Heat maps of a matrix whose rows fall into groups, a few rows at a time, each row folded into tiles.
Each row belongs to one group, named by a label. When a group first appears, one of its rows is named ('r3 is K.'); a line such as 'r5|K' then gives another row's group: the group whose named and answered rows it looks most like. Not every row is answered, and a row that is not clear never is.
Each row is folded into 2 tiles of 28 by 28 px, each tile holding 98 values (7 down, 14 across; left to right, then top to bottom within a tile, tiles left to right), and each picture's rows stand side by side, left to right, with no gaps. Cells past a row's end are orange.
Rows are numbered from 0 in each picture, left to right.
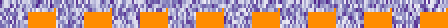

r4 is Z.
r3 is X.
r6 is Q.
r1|Z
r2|Q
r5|Q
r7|Z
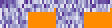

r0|X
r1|Q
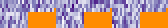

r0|X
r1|Q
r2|Z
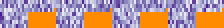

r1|Z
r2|X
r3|X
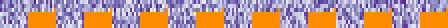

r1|Q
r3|X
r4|Z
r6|Q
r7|Z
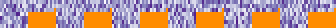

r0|Z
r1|Z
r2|X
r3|Q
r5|X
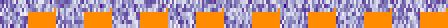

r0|Z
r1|X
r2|Q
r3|Q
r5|X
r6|Z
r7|Q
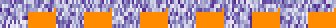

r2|Z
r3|Z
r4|Q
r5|X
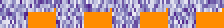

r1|Z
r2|Z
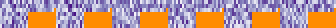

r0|Z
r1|Z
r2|X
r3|Q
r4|Q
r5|X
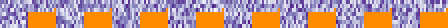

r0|Q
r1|X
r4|X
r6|Z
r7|Q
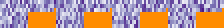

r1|X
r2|Z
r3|Z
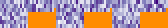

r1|Q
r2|X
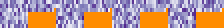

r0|X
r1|Q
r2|Z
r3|Q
